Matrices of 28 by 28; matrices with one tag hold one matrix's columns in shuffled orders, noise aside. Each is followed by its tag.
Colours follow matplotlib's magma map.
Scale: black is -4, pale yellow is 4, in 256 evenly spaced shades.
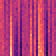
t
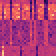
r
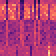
r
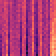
t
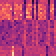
r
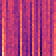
t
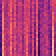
t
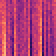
t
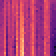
t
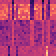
r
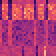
r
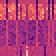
r
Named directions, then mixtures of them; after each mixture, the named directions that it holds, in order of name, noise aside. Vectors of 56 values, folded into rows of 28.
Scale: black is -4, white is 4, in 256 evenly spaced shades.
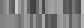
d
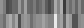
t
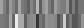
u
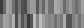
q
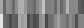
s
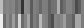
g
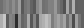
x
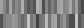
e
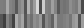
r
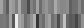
u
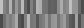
e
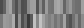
q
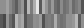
r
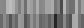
t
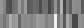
t
